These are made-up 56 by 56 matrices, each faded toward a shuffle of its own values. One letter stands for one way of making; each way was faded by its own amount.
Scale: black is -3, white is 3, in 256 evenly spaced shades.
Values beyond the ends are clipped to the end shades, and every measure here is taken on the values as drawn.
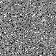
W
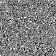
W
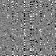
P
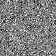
W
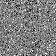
W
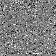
W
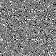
W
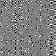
P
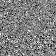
W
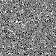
W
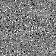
W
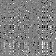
P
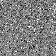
W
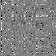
P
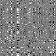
P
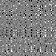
P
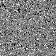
W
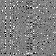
P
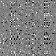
P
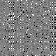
P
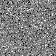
W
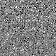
W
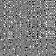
P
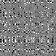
P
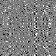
P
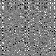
P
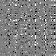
P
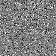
W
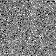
W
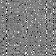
P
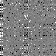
P
